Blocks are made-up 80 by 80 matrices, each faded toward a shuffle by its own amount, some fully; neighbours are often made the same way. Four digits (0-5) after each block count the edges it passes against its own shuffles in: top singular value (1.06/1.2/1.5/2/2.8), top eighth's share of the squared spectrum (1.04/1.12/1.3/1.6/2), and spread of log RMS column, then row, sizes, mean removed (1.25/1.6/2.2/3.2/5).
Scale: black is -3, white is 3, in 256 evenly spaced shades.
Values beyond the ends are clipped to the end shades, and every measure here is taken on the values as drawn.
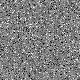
0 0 0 0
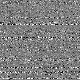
2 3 0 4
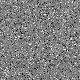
0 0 0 0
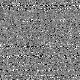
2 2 0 3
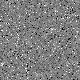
0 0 0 0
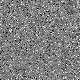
0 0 0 0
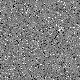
0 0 0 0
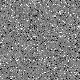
2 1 0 1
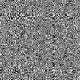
4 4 2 2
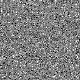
3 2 1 1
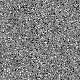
1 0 0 0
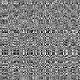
5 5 3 4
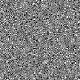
4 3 2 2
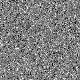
2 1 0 0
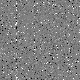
2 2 1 0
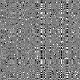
5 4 3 2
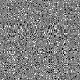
4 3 2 1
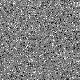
3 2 1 0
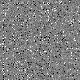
4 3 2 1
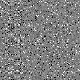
4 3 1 1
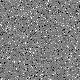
1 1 0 0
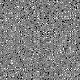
4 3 1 1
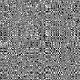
5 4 3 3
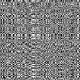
5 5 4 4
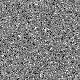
2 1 0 0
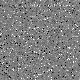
2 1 0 0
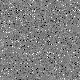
2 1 0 1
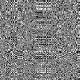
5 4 3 3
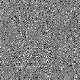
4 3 2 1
